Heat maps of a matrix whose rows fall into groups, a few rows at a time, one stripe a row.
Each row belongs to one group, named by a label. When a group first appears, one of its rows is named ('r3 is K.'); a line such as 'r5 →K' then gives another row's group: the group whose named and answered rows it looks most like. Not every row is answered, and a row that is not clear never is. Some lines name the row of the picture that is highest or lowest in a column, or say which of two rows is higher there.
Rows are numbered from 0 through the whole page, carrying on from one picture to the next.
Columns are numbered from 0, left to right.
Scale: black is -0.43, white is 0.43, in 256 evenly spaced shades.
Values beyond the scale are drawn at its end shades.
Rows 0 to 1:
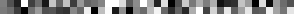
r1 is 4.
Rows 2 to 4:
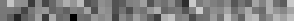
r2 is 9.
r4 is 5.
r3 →4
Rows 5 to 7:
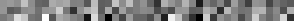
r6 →5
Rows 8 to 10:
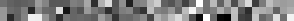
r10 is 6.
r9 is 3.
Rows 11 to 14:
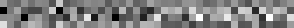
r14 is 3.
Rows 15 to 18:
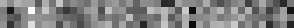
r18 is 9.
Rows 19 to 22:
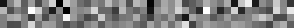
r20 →6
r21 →9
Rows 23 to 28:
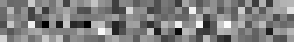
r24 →9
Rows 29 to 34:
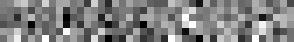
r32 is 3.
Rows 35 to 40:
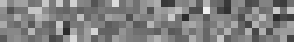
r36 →6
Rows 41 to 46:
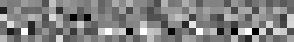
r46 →3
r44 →9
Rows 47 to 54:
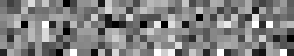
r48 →4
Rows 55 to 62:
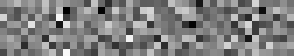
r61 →4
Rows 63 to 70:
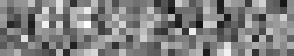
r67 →9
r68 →4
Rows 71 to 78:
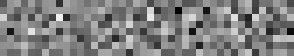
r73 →3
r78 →4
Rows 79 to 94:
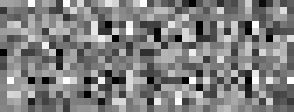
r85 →4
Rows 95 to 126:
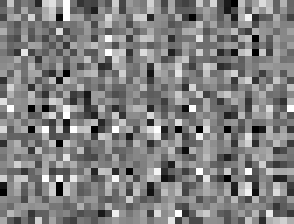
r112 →6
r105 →6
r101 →6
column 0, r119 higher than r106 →Yes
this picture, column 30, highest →95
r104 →6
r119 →4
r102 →4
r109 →5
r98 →4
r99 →3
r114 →4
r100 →4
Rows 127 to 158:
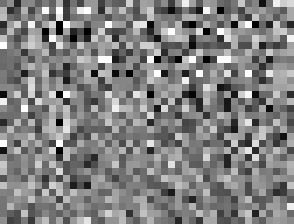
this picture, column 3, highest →142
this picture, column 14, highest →135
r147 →3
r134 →4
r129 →3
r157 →4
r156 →9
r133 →3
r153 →5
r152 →5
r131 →5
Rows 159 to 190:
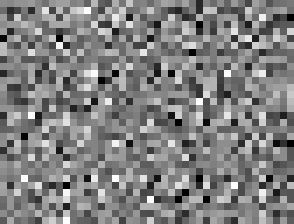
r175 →5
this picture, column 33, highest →185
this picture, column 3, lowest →178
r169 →5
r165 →3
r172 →6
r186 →9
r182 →9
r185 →6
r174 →5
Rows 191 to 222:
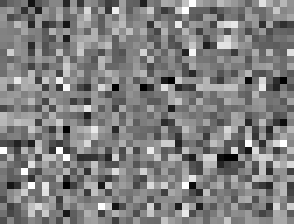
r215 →4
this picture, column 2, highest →202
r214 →6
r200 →9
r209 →6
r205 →5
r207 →5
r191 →3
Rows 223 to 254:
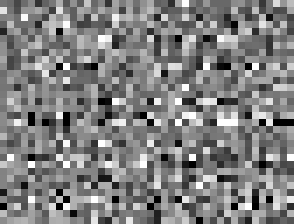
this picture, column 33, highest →240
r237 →6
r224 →3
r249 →4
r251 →6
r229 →6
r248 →6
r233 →4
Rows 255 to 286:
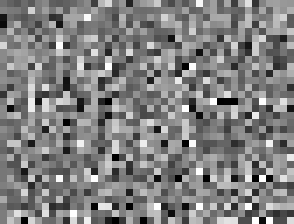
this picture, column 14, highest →284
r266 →6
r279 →4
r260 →5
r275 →9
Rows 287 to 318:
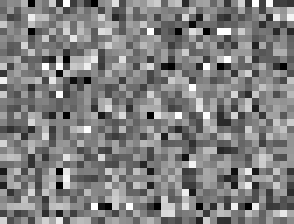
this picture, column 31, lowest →296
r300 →3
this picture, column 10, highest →292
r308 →6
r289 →6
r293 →4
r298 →5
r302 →4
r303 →6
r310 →3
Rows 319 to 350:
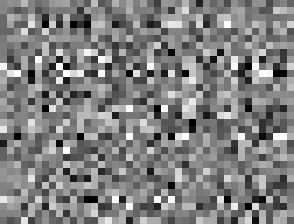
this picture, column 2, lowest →338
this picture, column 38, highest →329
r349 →6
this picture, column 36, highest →328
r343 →6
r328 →3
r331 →6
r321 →5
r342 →9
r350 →4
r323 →4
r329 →9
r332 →5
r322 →5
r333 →3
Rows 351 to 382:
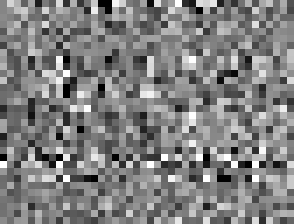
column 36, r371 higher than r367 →No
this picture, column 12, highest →366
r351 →6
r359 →3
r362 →5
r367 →3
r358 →6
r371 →3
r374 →3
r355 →5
